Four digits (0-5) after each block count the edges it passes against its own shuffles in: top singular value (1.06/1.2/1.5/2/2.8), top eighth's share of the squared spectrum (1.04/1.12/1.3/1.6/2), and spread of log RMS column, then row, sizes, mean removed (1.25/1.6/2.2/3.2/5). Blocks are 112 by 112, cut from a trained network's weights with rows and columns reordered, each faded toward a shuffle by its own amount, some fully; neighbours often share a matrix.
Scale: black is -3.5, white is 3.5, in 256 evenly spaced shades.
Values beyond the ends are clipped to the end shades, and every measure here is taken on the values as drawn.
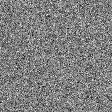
0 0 0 0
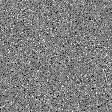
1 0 0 0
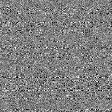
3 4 1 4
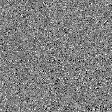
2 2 0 2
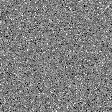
0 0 0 0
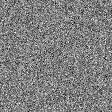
0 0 0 0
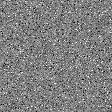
0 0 0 0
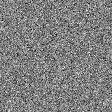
0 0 0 0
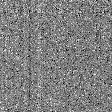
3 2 0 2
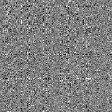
4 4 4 2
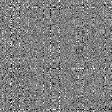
4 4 4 2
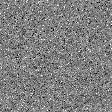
1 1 0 0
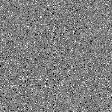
3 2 2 1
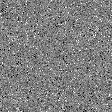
1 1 1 0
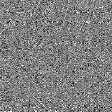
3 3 1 3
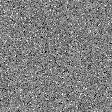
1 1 0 0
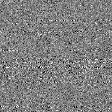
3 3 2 3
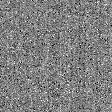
2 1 0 1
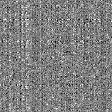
4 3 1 3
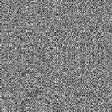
4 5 3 2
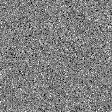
2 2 1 1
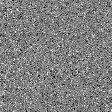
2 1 1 0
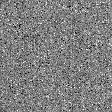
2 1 0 0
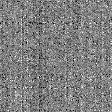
3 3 1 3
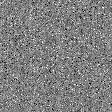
1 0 0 0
